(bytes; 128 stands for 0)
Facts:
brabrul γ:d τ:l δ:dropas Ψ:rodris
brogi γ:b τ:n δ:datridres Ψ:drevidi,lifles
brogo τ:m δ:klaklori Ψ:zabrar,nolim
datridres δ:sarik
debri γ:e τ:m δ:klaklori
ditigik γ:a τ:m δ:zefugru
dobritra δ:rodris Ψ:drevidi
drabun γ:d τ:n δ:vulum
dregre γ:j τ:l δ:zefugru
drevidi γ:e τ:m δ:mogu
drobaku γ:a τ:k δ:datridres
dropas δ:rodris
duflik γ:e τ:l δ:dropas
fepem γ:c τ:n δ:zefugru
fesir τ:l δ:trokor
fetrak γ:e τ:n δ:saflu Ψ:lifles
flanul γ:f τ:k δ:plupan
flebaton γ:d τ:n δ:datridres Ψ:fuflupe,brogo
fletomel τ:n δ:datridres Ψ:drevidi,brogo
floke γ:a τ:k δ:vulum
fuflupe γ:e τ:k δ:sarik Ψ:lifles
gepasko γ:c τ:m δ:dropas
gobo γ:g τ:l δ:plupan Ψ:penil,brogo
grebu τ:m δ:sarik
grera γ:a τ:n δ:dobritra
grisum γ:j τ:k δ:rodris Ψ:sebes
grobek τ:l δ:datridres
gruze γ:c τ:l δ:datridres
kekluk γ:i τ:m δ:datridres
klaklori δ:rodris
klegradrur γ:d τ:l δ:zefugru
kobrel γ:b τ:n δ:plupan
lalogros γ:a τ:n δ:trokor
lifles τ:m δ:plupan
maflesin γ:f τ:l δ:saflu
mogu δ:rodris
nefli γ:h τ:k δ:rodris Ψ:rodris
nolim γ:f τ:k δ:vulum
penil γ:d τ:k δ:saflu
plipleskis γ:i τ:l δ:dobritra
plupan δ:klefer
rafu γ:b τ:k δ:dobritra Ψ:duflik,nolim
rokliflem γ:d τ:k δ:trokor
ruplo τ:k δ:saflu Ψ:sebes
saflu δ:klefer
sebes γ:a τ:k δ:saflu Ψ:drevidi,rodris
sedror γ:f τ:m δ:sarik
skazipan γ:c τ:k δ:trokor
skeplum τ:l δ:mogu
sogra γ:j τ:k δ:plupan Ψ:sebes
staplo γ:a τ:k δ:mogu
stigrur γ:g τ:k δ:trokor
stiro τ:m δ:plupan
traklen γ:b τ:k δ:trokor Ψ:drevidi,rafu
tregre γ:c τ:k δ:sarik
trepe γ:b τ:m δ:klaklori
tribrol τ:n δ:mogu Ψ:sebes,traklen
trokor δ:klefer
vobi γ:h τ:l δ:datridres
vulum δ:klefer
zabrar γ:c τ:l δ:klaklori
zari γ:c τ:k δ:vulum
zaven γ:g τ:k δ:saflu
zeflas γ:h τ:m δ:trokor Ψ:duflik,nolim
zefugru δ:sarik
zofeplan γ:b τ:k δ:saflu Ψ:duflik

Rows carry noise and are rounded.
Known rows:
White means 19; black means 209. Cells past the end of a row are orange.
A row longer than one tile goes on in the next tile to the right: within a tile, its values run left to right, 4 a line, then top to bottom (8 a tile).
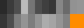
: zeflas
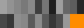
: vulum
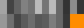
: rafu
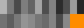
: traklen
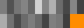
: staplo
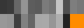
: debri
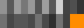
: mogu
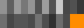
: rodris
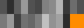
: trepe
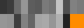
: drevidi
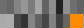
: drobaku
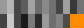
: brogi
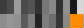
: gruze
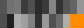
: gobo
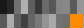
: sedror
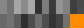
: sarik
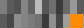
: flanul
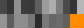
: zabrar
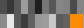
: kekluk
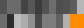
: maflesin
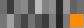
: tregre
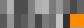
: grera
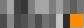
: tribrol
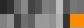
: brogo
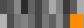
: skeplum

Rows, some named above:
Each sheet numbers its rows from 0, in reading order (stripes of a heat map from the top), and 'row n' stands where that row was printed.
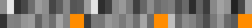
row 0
lalogros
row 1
fetrak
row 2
plipleskis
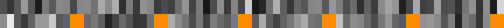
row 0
kekluk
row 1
zefugru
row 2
grobek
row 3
sedror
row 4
plipleskis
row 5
gruze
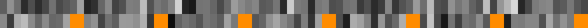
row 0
fesir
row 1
brogo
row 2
drabun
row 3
skazipan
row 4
gobo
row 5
fletomel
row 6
kobrel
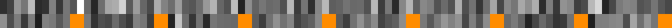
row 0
vobi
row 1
nefli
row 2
fepem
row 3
sogra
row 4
sogra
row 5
ruplo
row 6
zefugru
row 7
kobrel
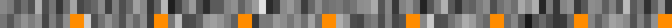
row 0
ruplo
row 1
duflik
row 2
grebu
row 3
fetrak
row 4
fuflupe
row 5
ditigik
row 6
datridres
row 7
sebes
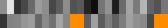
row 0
lalogros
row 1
gepasko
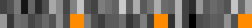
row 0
brabrul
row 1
grisum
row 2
flebaton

